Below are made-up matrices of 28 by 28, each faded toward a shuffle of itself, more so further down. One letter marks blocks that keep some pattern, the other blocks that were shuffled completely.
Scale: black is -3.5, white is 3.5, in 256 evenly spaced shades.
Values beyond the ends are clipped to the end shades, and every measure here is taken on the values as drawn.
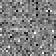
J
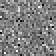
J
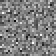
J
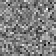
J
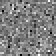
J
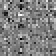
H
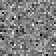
J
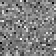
J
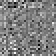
H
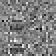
H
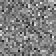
J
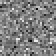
J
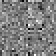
H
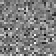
H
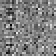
H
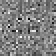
H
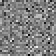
H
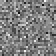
J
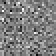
H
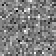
J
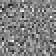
H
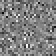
H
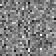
H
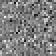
H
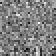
H
